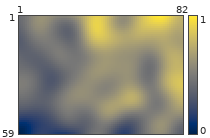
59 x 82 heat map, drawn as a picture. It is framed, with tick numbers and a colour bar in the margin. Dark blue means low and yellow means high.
There is an overall slope up to the top right. Neither half mirrors the other. The ninth with the highest average is the top right. No single row or column stands out from its neighbours. The ninth with the lowest average is the bottom left. There are no lone odd cells. The texture varies smoothly and slowly. The centre is the smoothest part.
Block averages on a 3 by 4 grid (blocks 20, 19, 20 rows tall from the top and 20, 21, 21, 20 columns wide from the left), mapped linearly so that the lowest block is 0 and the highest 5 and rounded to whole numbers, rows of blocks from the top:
2355 / 1334 / 0233
